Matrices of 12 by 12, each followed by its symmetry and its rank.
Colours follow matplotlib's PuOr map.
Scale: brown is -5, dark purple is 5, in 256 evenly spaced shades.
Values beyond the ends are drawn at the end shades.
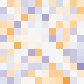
antisymmetric, full rank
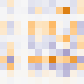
neither, rank two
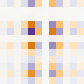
neither, rank one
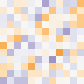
antisymmetric, full rank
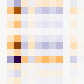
neither, rank one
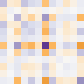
symmetric, rank two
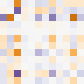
antisymmetric, rank two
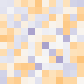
symmetric, full rank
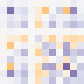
symmetric, rank two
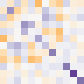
symmetric, full rank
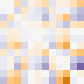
antisymmetric, rank two
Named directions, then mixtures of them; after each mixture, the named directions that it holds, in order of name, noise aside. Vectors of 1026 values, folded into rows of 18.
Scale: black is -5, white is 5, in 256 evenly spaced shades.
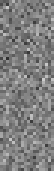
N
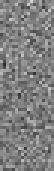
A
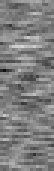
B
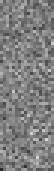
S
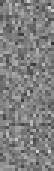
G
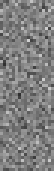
A, N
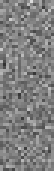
A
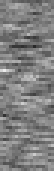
B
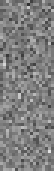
A, G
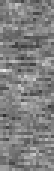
B, G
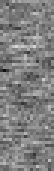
B, N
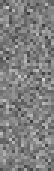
N, S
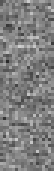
B, G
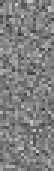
A, G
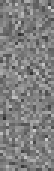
G, S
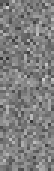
N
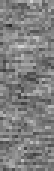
A, B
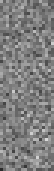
S
